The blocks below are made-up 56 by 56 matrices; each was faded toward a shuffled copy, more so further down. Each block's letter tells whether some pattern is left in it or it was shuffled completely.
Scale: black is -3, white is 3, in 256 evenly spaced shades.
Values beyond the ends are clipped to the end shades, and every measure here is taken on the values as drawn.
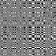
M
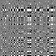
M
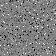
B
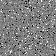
B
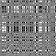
M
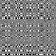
M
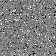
B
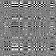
M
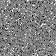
B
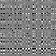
M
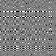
M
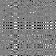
M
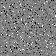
B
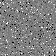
B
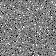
B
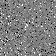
B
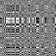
M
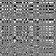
M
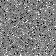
B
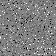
B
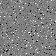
B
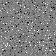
B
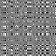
M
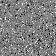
B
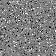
B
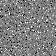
B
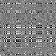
M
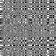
M
